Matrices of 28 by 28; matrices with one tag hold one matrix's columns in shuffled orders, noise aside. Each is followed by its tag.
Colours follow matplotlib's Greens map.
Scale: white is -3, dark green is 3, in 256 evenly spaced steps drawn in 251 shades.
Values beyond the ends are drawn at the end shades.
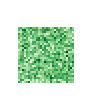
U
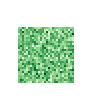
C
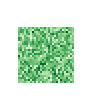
C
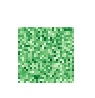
U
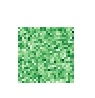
U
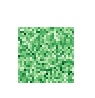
C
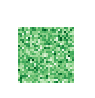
U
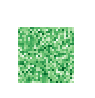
C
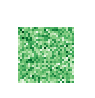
U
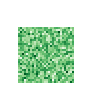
C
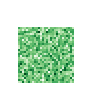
C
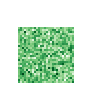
C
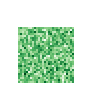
C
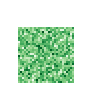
C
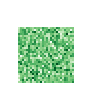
C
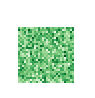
U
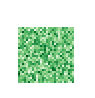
C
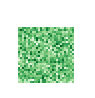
U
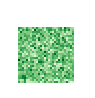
U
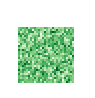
C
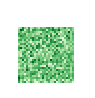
U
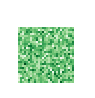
C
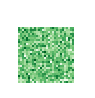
U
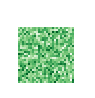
C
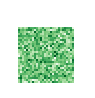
U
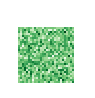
C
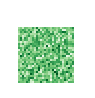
C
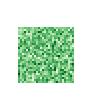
C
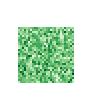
C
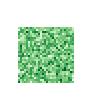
C
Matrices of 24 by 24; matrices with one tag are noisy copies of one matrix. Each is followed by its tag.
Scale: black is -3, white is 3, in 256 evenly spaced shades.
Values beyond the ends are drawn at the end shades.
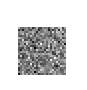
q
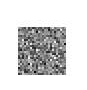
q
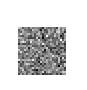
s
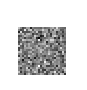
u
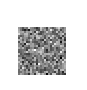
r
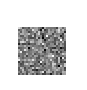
s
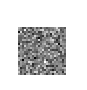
u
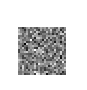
r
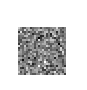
u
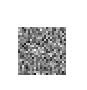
r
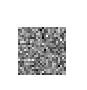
s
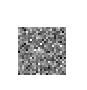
r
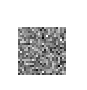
s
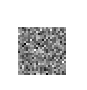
r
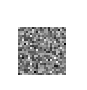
q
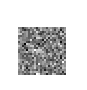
r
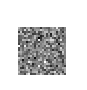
u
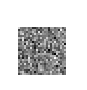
q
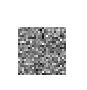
s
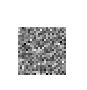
r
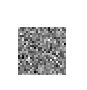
q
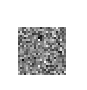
u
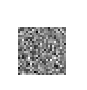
q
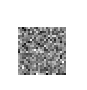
r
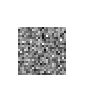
s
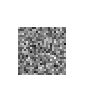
q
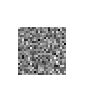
q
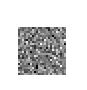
q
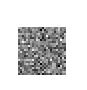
s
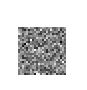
r
